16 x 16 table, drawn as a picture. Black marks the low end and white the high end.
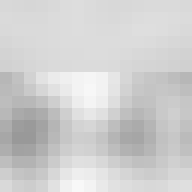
Average level on the scale: 80%. Grain: blotchy. Seam: horizontal, 40% of the way down, the top part calmer.
